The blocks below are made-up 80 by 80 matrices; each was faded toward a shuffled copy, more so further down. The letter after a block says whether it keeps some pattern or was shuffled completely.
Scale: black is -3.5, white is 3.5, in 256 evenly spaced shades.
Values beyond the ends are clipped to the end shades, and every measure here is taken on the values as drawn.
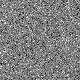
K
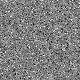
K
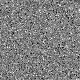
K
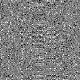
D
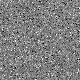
K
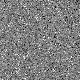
K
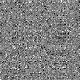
D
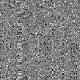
D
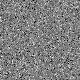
K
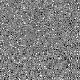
D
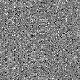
D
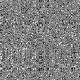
D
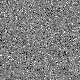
K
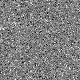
K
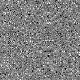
D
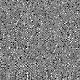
D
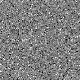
D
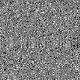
D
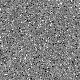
K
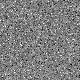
K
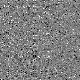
D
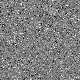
K
